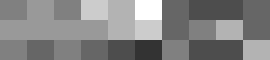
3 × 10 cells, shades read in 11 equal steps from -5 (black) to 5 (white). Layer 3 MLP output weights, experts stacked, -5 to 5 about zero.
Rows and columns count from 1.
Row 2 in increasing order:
-1 -1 0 1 1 1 1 2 2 3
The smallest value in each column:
0 -1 0 -1 -2 -3 -1 -2 -2 -1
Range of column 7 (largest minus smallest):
1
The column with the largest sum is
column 6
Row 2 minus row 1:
1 0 1 -2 0 -2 0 2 4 0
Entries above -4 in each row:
10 10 10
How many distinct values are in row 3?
5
